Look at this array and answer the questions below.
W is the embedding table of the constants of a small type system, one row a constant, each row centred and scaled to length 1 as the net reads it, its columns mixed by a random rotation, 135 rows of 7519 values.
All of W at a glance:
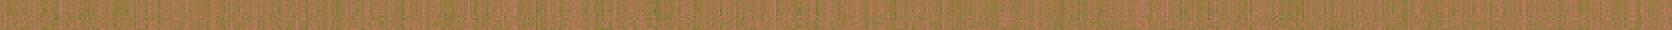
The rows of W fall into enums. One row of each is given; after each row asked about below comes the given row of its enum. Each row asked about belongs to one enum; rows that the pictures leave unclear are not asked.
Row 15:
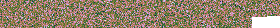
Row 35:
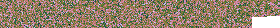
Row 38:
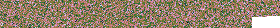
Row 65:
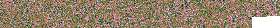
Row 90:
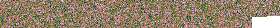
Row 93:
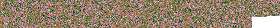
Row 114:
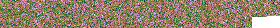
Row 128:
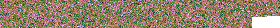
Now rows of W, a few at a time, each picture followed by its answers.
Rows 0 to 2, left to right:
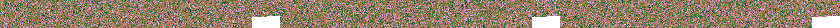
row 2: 38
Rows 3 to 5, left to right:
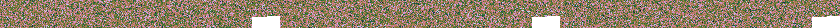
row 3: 15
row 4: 128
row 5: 93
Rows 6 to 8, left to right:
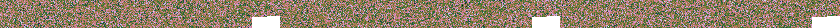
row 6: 35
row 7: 65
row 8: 15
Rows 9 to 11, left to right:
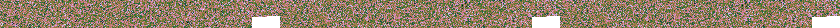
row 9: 38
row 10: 65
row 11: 65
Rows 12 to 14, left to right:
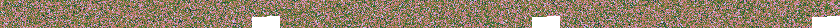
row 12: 93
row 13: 114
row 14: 35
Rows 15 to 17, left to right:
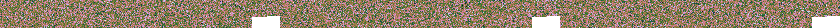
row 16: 65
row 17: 128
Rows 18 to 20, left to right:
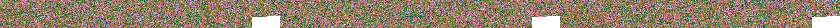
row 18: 114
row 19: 38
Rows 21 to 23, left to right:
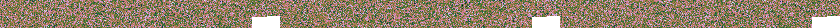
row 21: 15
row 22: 65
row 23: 15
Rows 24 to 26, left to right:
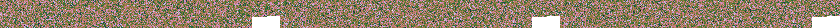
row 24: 35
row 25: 93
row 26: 93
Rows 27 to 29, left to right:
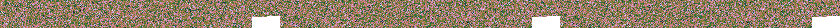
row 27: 93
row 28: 38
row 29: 38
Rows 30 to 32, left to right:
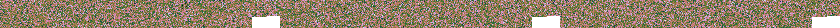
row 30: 65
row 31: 114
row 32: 15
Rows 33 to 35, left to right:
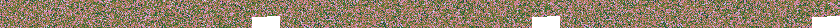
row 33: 15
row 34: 35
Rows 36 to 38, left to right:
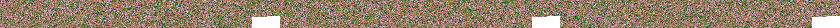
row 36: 15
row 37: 93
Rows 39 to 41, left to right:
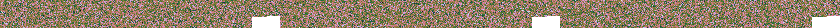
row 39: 93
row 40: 128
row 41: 114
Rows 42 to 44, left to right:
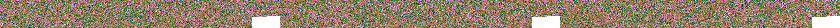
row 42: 38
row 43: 128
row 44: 65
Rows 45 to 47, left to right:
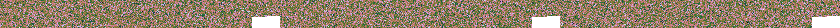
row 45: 128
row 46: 15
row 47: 38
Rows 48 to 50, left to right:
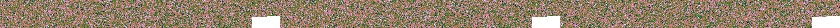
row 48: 15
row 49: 15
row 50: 38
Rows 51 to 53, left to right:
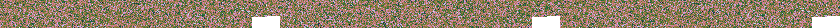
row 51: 128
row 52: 35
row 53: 128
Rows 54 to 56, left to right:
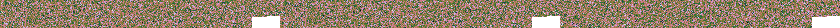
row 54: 93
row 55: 93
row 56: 38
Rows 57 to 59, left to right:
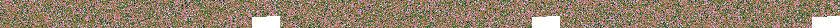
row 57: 65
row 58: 38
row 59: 35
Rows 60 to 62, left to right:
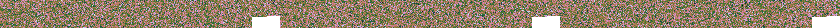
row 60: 114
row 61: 128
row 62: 65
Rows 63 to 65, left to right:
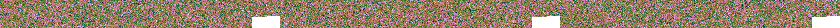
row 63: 128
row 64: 93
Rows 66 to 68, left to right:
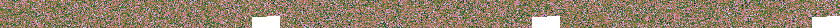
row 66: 114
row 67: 35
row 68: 65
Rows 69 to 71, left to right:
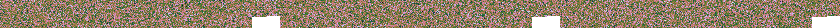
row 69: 65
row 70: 128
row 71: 15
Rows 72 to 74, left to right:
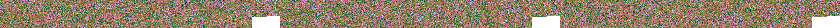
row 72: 65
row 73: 114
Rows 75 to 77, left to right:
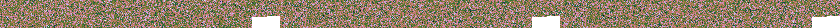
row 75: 15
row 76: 93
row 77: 93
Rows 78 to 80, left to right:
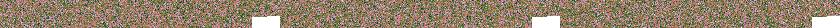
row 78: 35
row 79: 90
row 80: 114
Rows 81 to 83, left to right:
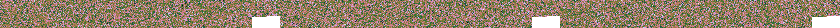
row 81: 65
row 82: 38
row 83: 114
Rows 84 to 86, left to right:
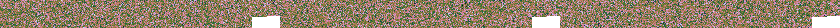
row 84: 114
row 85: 65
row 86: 35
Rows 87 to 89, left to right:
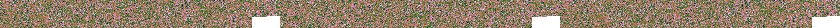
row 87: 65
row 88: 38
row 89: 65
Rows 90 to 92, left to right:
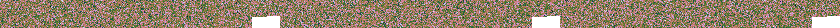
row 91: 35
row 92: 15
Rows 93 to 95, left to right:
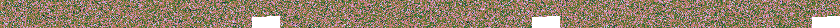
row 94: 38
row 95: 15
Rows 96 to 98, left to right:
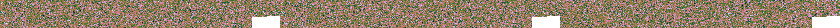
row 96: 93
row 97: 93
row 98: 65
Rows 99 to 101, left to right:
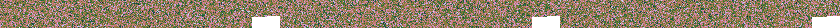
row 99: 128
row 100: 35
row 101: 90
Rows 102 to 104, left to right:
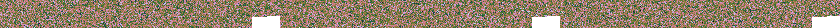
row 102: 35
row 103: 128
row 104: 93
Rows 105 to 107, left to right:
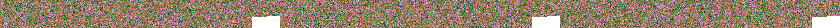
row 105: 93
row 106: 35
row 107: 90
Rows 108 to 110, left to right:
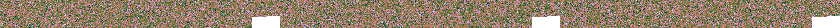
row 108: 38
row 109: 35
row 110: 93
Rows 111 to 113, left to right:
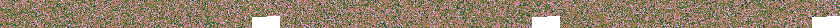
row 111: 114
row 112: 35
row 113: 65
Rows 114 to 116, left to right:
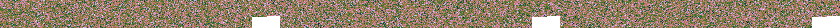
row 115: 35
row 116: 38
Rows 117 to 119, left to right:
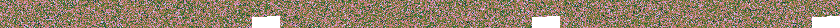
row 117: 35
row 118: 38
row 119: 93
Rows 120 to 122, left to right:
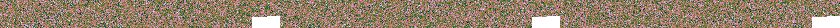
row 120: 35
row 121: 38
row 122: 93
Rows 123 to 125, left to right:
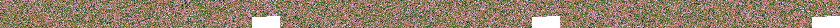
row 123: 65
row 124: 38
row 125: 128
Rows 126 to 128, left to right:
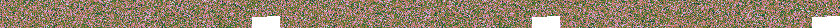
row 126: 15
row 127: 15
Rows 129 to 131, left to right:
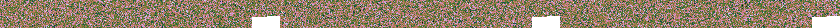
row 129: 15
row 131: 65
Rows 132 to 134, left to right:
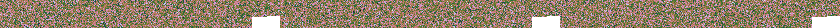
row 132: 35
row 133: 93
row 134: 15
